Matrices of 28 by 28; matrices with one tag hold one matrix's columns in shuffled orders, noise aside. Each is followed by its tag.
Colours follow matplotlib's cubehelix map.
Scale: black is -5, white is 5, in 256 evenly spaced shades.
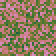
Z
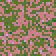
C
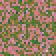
Z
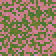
Z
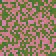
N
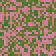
C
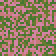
C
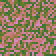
N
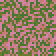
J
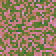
N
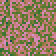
J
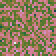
C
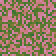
Z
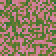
Z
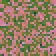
C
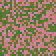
J
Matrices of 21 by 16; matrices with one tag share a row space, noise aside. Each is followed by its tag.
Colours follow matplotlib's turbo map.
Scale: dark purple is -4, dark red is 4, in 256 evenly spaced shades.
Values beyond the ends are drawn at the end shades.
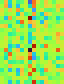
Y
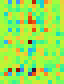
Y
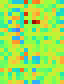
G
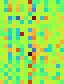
Y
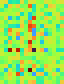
Y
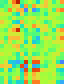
G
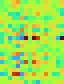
G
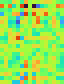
G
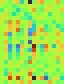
Y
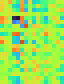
G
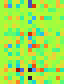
Y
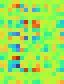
G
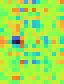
G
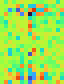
Y
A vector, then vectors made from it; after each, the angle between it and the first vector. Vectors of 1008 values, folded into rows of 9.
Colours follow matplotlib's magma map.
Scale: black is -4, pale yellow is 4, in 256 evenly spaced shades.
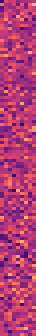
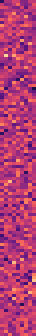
partly aligned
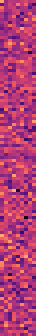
nearly opposite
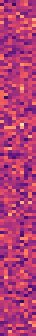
partly opposed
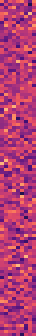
partly opposed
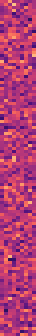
orthogonal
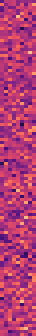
nearly parallel
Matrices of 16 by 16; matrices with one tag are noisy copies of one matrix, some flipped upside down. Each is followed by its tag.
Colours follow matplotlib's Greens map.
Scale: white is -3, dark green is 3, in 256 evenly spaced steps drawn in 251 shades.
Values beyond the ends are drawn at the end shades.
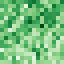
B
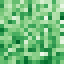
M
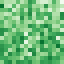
M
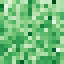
M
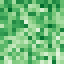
M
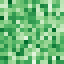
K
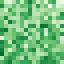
M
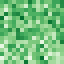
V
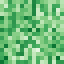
K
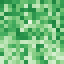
V
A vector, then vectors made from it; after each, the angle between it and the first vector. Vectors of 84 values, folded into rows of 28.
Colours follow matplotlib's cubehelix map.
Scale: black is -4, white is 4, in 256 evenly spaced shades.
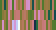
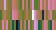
partly opposed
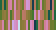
nearly parallel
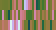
partly aligned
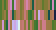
nearly parallel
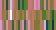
orthogonal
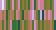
partly opposed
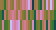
partly aligned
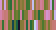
nearly opposite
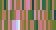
nearly parallel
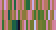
nearly opposite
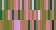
partly aligned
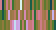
partly aligned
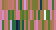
partly opposed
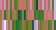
partly opposed
